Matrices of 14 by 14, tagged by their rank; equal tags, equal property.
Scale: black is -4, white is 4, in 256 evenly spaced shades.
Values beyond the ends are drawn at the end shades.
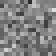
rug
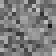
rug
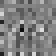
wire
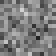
rug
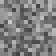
rug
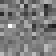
wire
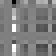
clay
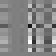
clay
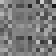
wire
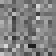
wire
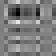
clay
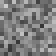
rug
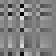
clay
